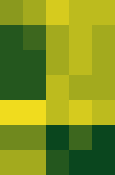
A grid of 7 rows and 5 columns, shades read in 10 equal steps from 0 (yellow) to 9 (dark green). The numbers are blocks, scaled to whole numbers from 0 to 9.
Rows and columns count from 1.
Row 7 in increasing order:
3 3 8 9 9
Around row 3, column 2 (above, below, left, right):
7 8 8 3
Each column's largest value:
8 8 9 9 9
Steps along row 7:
same up up same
